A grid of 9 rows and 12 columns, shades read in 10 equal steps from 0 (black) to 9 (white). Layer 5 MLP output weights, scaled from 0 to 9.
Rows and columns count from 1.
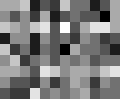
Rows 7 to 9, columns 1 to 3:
6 6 5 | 5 3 3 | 3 2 2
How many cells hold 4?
19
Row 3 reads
7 6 5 7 8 3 9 3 6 8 8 6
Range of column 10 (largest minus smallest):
7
